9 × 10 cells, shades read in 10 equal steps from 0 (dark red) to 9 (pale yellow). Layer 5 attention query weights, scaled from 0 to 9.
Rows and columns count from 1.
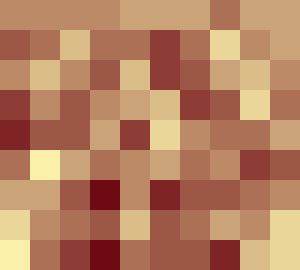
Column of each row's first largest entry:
5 8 2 9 6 2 1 1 1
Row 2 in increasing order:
2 3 4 4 4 4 5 6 7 8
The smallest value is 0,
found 2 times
